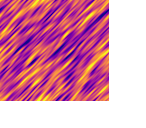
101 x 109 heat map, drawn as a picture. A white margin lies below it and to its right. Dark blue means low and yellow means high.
Overall the values sit about 50% of the way up the scale. No overall slope runs across the table. The values follow a bell shape. No row or column stands out. The halves do not mirror each other. Streaks slant up to the right.
